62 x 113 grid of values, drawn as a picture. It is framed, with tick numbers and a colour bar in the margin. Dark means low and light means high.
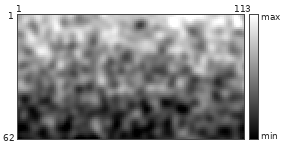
The texture is blotchy. The top right is the ninth with the highest average. No lone cell stands out from its neighbours. Values rise toward the top.
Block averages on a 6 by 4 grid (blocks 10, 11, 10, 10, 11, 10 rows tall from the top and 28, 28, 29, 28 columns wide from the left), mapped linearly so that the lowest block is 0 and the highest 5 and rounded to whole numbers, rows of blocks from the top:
5555 / 4444 / 3223 / 2222 / 1111 / 0000
